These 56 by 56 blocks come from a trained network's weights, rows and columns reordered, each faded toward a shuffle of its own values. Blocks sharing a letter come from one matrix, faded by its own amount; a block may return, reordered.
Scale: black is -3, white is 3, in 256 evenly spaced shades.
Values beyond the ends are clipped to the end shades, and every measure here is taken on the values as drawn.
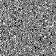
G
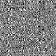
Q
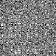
Q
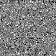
G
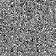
Q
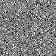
G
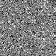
G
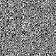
Q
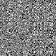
Q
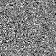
G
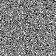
G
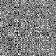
Q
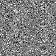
G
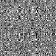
Q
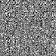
Q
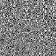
Q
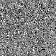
G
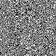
G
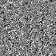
G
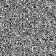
G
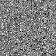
G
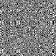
Q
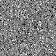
G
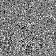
G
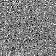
G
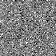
G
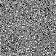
G
